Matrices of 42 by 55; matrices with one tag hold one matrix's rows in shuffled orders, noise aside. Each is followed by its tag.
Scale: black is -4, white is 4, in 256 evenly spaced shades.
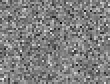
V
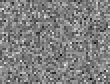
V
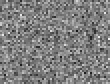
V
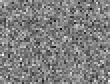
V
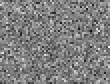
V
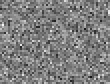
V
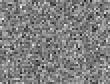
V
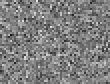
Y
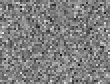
V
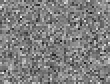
V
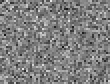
Y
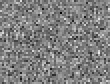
V
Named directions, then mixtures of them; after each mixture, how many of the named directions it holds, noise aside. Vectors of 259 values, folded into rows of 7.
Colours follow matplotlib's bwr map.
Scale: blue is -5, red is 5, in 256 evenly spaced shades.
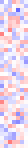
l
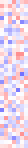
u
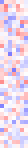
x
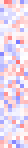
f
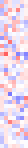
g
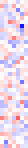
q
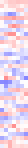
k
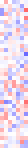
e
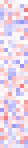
two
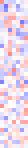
one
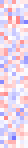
three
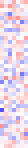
two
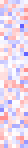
two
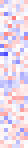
three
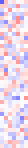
three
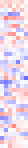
one
